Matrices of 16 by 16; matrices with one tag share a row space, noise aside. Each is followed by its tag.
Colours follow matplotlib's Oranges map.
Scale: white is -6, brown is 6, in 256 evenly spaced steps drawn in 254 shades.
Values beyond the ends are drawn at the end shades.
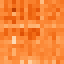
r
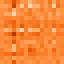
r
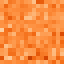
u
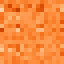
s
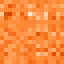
u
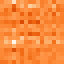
r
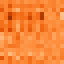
s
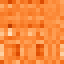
s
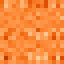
u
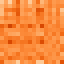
s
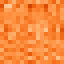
u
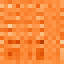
s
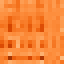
s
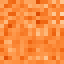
u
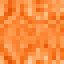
u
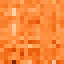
r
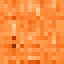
r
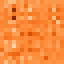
r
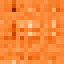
r
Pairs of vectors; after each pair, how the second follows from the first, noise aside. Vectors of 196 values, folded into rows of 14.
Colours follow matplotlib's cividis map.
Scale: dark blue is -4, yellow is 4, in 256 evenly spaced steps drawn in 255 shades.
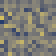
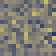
reversed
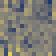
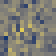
wrapped around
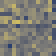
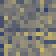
reversed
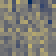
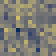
wrapped around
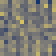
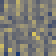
reversed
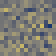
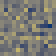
sign-scrambled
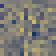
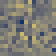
reversed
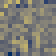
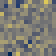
sign-scrambled
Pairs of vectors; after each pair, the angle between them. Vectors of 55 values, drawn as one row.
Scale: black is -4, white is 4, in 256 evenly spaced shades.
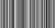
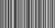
nearly opposite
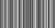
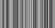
nearly opposite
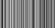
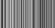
nearly parallel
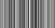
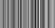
partly aligned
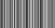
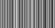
orthogonal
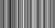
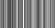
nearly parallel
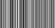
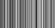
partly aligned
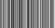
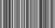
orthogonal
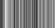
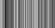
nearly opposite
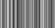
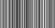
partly aligned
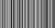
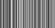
partly opposed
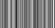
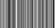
nearly opposite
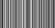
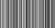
partly aligned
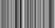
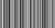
orthogonal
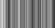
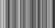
nearly parallel
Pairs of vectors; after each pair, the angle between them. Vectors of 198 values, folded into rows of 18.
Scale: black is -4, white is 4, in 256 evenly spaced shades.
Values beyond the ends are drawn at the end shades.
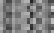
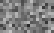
partly opposed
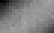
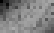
nearly parallel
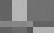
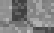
nearly opposite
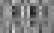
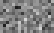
orthogonal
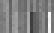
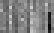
nearly opposite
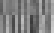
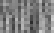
nearly parallel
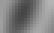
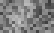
partly opposed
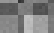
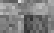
nearly opposite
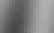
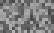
orthogonal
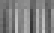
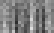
nearly opposite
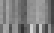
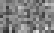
partly opposed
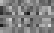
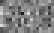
nearly opposite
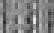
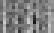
nearly opposite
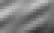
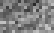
partly opposed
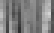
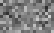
orthogonal
